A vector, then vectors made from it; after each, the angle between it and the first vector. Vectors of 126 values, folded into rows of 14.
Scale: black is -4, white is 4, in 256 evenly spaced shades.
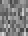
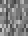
partly aligned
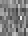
partly opposed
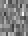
partly aligned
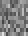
nearly parallel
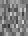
partly opposed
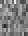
partly opposed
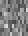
orthogonal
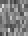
orthogonal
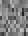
nearly opposite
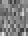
nearly parallel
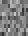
nearly opposite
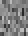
nearly opposite
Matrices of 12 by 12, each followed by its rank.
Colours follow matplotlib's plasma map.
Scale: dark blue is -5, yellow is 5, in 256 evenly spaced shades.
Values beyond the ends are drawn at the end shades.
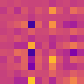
two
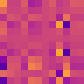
two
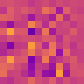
two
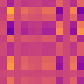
one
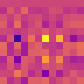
two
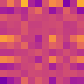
two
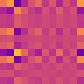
one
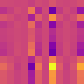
one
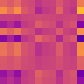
one
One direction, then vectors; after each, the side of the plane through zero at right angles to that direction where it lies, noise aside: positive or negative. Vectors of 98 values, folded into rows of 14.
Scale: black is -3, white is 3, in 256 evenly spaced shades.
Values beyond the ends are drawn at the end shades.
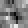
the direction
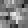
negative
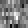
negative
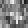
negative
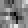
positive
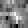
negative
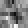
positive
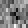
positive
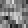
negative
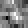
negative
